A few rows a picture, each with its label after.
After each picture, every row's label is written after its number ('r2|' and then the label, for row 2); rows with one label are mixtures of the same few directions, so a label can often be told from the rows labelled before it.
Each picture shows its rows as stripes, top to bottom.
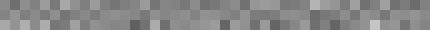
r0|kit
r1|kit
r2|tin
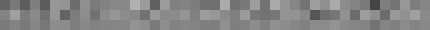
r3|tin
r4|kit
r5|tin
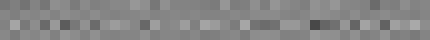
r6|tin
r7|kit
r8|kit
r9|kit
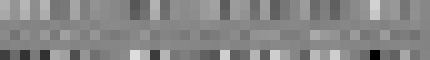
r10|tin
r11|tin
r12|kit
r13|kit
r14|tin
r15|tin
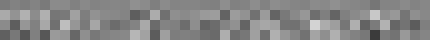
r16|tin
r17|tin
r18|kit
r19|tin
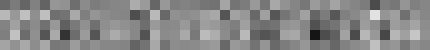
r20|tin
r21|tin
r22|kit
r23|kit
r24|tin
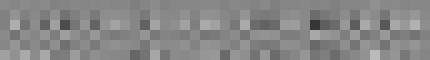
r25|tin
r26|kit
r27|kit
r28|kit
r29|kit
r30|tin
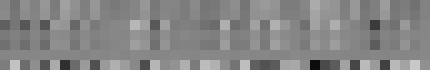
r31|kit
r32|kit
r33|tin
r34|tin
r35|tin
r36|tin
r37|kit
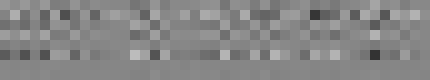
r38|tin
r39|kit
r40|tin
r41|tin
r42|tin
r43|tin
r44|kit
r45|tin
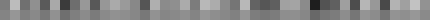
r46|kit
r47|kit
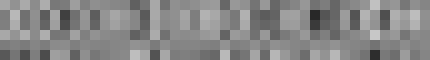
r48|tin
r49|kit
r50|kit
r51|tin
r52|tin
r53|tin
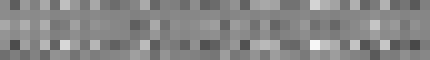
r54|kit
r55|tin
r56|tin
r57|tin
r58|kit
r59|tin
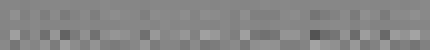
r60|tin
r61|kit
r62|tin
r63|kit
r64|kit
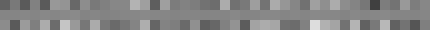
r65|tin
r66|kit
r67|kit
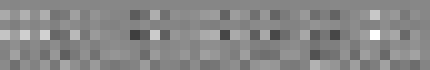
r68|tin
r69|tin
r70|kit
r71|tin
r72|kit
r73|kit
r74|kit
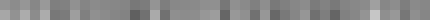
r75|tin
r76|tin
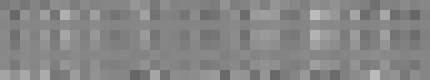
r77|tin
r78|kit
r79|kit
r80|kit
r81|kit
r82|tin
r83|kit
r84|tin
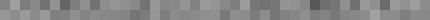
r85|kit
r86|tin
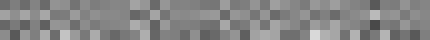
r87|tin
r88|tin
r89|tin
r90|kit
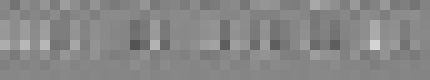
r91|kit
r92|kit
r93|tin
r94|tin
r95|tin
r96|kit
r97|tin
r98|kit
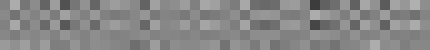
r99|kit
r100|kit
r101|kit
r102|kit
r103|tin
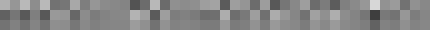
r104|tin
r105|tin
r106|tin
